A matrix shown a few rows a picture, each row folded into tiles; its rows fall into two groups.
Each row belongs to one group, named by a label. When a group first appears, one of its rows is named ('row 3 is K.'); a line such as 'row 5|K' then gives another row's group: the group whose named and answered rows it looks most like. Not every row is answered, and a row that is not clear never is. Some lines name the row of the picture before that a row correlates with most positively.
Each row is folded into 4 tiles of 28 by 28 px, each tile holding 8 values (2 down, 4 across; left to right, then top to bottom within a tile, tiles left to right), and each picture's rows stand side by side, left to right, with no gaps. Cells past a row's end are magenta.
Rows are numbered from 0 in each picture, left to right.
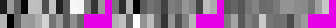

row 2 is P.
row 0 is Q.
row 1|P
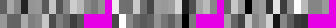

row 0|Q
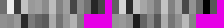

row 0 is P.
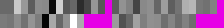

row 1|Q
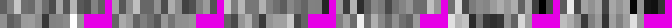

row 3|P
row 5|P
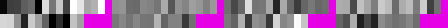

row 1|Q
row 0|P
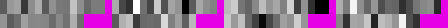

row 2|P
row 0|Q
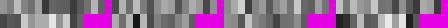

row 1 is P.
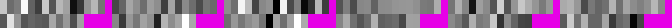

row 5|Q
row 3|P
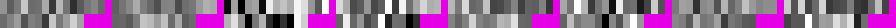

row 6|Q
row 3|Q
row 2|P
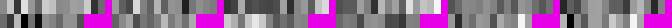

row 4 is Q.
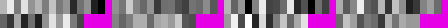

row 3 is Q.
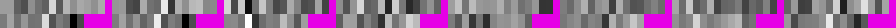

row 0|Q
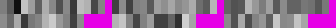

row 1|P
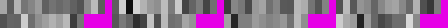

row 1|P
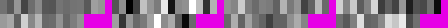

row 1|Q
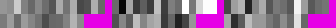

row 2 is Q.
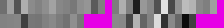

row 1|Q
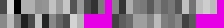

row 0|P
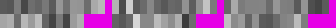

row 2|P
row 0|P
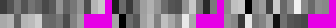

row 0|P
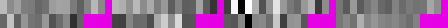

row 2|P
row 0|Q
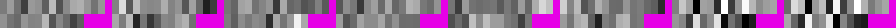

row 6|Q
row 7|Q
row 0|Q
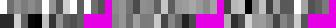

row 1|Q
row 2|Q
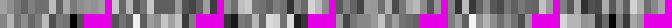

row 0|Q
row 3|Q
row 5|P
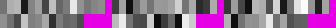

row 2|Q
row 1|P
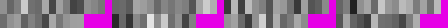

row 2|P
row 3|P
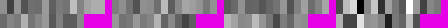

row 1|Q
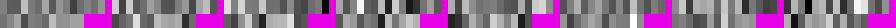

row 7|Q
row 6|P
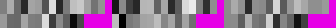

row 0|Q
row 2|Q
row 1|Q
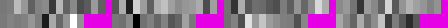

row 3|Q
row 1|P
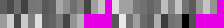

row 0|P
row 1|Q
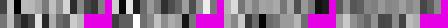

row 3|P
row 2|P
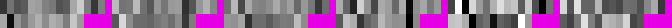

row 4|P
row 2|P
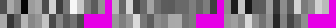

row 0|Q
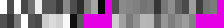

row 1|P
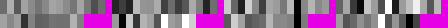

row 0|P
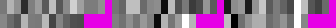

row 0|Q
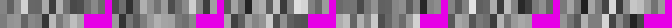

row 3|P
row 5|Q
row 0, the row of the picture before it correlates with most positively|1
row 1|Q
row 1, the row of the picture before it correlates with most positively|2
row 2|Q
